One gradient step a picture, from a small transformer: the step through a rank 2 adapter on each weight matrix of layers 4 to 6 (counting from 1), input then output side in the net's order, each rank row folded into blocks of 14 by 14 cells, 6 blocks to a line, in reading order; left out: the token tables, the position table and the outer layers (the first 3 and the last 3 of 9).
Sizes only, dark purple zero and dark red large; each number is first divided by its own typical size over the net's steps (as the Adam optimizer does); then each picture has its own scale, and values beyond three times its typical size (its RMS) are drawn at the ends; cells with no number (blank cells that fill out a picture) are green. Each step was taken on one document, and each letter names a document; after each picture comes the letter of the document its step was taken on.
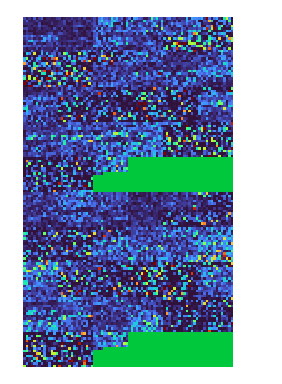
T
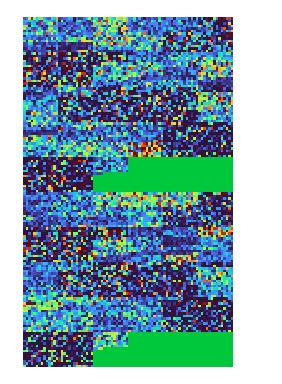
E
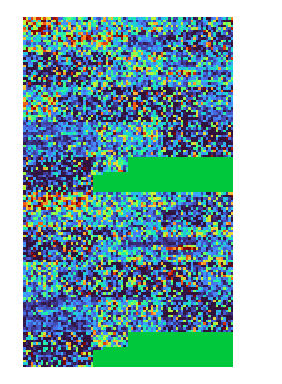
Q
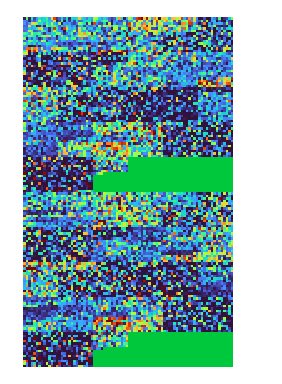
Q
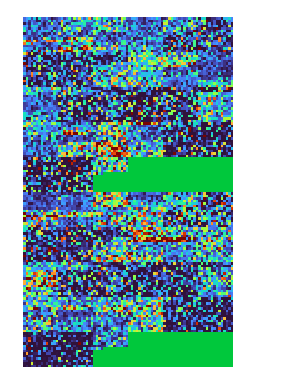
Q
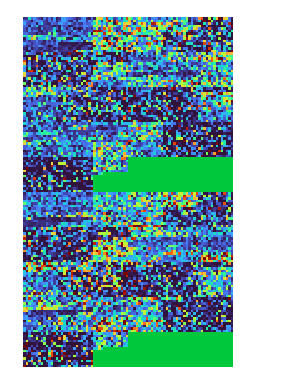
E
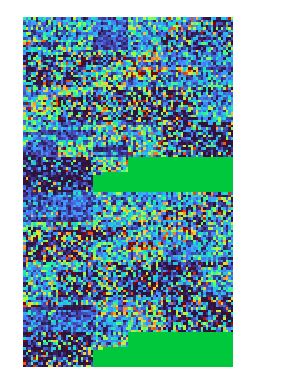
Q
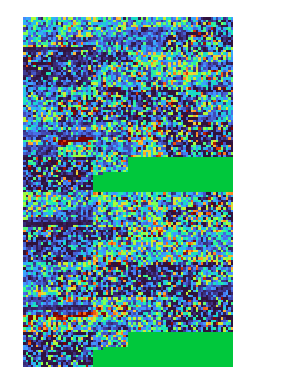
Q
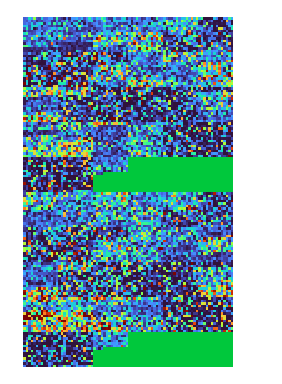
E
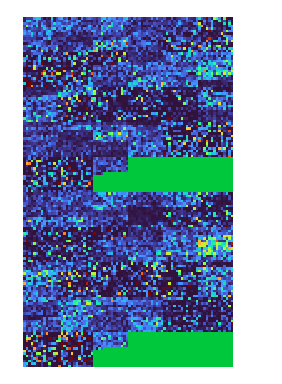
T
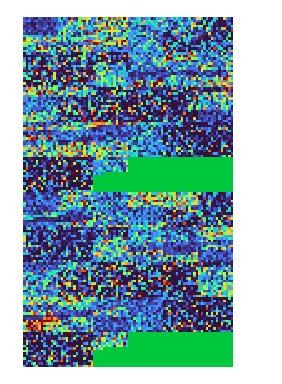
E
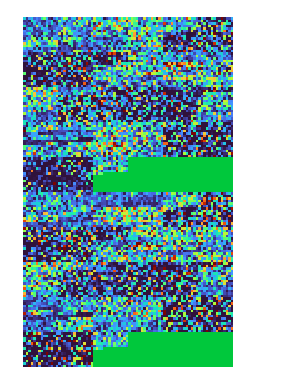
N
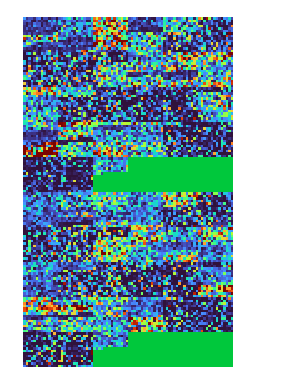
E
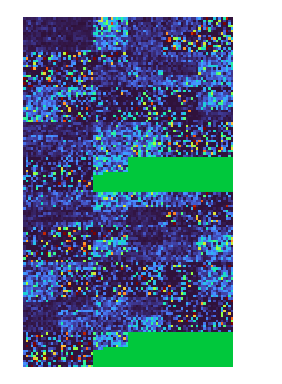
T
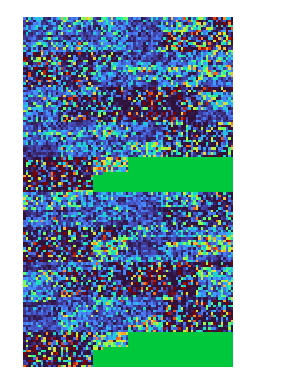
T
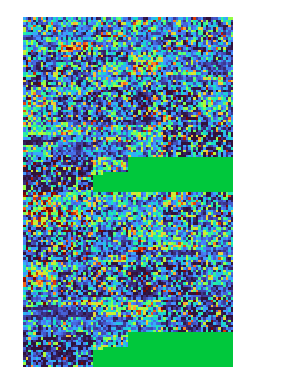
Q
